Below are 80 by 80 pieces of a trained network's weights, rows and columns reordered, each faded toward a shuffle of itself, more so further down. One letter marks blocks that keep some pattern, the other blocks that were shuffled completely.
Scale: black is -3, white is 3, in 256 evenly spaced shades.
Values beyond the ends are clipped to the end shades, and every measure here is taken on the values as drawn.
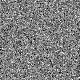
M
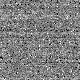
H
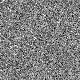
M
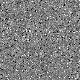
H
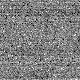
H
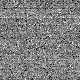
H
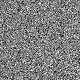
M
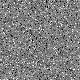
M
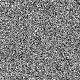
H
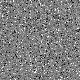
H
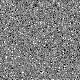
H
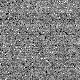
H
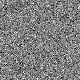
M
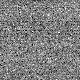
H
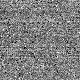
H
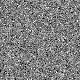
M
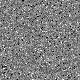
M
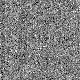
H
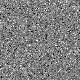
H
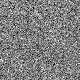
M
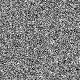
H
